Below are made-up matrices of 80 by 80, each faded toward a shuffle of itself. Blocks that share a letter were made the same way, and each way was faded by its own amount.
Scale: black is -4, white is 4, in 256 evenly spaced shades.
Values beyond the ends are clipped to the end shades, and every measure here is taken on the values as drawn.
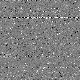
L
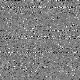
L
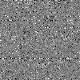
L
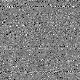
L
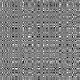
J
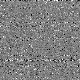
L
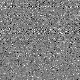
L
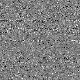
L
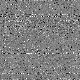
L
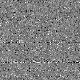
L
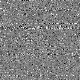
L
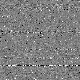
L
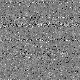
L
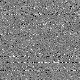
L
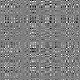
J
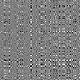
J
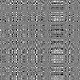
J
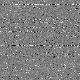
L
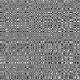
J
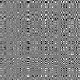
J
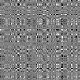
J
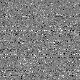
L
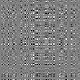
J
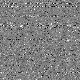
L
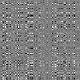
J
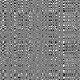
J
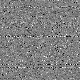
L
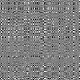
J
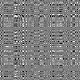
J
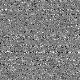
L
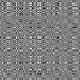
J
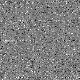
L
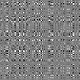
J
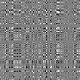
J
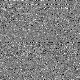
L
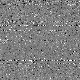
L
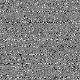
L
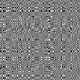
J
